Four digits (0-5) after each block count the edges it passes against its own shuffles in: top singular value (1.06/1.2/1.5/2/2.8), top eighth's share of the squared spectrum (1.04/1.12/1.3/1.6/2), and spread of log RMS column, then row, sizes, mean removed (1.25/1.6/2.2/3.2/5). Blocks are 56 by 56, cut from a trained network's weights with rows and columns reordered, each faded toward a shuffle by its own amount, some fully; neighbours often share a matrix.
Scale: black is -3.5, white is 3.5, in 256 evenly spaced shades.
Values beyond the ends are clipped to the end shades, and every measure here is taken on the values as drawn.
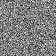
0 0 0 0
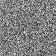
0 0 0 0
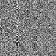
4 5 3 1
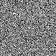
0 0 0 0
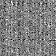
3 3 0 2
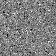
0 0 1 0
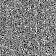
1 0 0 0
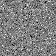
0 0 0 0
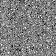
1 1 0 0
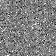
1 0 0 0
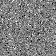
0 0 0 0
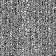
3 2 0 1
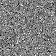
0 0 0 0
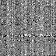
3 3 0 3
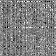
3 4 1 3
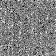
1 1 0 0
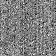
2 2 0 0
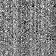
3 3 0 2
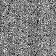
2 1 0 0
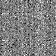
2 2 0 1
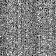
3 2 0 1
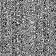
2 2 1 0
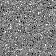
0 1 0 0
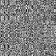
4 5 3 1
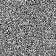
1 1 0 0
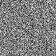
2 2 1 0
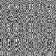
4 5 3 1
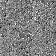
1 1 0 0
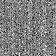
2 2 0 1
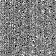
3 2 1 1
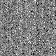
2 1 0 0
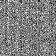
2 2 0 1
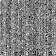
3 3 0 1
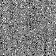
1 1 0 0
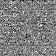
2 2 1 0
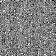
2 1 0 1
